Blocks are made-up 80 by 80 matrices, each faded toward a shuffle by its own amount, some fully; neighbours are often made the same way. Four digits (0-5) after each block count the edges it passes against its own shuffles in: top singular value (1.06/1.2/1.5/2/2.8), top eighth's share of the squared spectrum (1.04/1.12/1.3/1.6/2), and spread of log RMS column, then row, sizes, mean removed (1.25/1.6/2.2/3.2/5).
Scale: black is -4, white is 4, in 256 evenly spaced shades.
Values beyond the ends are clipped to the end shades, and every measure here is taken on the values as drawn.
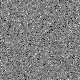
0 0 0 0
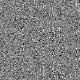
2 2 3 0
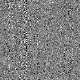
2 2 3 0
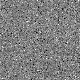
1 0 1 0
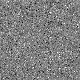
0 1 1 0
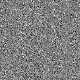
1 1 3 0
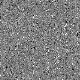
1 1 2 0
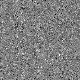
1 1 2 0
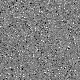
0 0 0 0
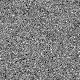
0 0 0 0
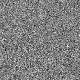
3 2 0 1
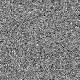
2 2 0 0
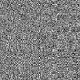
4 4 2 2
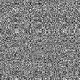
4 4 2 2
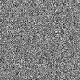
3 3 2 1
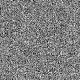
3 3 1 1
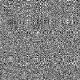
4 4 2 2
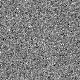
0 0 0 0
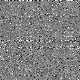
3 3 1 2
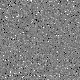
1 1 0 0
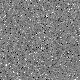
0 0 0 0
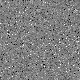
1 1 0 0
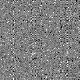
4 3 2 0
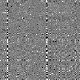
5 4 3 2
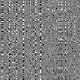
5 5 3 2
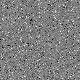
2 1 0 0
